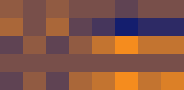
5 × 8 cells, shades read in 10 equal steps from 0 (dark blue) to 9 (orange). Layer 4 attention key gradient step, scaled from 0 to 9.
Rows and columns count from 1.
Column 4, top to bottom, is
4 3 5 4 6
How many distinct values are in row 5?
6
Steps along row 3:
up down up up up down same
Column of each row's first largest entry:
1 1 6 1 6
